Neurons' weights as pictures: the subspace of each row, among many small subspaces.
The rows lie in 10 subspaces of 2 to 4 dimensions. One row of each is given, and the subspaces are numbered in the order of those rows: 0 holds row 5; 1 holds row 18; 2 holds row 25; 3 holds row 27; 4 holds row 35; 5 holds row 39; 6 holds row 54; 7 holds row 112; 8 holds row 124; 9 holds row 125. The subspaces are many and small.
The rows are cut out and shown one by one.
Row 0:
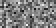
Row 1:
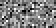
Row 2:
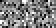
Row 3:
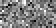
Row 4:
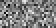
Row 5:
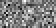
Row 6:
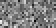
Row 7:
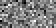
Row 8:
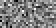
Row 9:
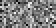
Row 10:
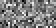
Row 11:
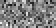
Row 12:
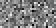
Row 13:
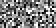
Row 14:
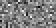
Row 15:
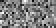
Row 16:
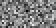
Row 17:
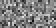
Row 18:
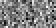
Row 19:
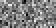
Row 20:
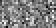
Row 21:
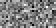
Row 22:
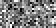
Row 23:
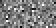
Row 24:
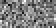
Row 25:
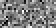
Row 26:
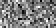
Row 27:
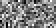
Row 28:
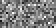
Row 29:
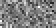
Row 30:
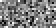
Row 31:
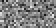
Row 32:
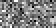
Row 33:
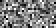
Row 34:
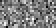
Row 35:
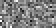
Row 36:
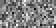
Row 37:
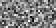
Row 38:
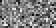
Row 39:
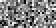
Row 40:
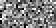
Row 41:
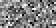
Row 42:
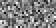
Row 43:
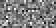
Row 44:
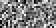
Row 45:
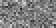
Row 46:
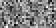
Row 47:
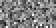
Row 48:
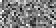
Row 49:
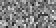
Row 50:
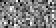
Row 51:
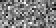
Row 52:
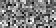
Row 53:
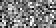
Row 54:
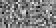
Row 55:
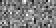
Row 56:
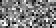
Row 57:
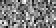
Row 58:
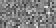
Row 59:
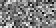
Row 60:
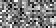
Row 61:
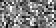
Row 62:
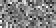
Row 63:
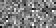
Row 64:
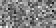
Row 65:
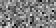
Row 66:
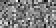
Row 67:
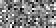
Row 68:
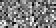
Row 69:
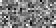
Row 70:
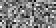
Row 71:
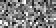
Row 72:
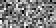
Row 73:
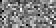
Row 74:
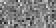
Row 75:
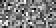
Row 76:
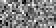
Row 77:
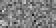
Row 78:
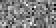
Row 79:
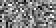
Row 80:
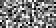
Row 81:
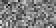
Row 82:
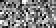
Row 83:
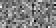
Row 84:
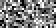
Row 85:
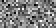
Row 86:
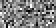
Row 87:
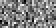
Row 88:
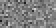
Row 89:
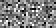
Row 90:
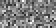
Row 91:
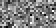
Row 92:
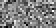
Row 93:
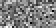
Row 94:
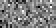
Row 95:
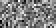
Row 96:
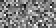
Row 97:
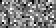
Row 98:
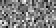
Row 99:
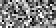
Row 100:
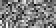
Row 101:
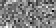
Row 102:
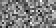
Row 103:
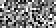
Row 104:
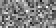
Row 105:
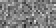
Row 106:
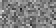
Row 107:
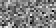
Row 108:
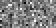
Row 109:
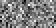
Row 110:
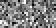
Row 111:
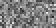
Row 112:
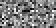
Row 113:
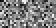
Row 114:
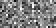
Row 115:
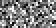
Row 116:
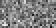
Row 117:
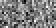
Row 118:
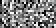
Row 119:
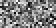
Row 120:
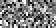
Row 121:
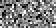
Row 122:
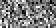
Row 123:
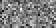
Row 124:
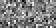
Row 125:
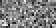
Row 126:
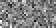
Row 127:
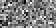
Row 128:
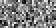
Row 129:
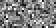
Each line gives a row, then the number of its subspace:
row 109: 1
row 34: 1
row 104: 7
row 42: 7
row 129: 2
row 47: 2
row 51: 4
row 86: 0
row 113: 0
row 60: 4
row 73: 9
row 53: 5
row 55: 0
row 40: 7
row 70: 4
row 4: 0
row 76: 1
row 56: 9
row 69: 2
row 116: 9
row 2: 0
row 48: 9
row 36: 0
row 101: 8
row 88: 4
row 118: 0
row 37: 7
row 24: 1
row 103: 2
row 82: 0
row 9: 2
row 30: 5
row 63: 6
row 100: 3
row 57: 1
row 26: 7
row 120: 6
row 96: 0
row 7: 2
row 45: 2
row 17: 8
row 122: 7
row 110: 5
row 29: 6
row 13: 0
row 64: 6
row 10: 8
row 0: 2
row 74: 3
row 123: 9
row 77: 2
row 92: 8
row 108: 2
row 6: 5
